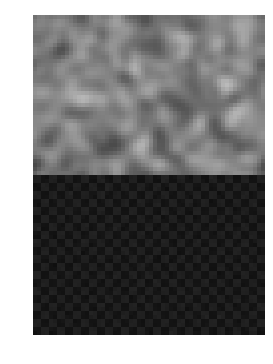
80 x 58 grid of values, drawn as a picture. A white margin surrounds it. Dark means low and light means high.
The table splits into 2 rows of 1 panel. Panel 1,1: middling, blotchy. Panel 2,1: very low, checkered, faint in contrast.
